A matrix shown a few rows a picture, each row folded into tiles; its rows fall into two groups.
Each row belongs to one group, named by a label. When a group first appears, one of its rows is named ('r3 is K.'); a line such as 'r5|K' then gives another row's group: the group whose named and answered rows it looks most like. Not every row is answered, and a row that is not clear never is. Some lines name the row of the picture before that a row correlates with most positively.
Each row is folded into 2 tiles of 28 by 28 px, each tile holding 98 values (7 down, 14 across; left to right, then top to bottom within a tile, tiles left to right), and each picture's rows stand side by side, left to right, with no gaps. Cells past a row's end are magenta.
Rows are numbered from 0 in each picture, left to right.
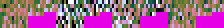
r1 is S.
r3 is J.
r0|J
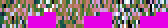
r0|J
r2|S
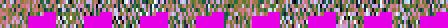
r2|S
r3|S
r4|J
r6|J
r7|S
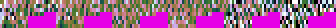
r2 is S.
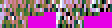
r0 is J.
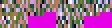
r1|S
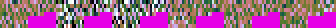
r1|S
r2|S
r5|J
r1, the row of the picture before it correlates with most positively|1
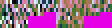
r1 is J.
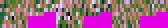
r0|J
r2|S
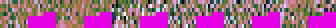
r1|J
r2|J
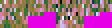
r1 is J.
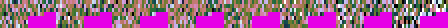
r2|J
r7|J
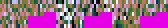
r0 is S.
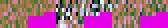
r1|J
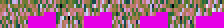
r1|J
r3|J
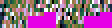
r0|J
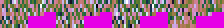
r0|S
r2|S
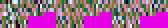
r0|S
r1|S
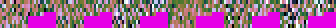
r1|S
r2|S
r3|J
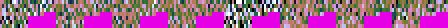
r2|S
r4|S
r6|J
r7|J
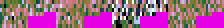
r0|J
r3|S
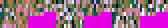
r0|J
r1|S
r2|J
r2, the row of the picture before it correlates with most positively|0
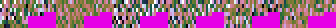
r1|S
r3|S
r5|J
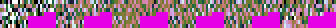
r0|S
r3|S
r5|J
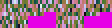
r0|S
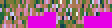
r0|J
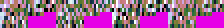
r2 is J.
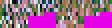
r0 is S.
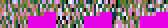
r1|S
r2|J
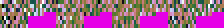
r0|S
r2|J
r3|S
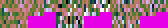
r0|J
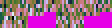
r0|J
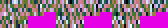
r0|S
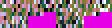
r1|J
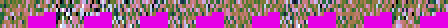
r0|J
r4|S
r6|S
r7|J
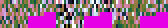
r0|S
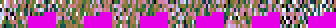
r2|S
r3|S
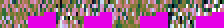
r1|J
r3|J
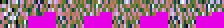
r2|S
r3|S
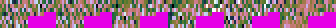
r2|J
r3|J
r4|S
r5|J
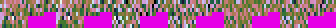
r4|S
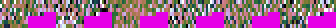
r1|J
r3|S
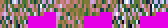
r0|S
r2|S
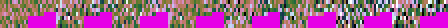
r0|S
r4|J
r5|J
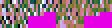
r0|S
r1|J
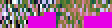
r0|S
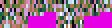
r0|J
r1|S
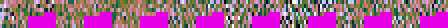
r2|J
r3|S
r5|S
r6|S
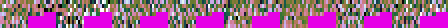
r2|S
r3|S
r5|J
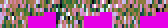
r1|J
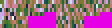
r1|S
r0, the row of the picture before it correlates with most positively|0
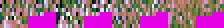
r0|J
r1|J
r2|S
